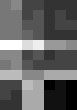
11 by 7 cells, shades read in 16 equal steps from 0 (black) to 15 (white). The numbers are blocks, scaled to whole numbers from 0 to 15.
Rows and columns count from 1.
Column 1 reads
7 7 7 7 15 8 7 11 4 4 3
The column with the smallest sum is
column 7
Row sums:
32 33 35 34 83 36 36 68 30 29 28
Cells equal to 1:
5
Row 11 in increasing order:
0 1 1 3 3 10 10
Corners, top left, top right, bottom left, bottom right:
7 3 3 0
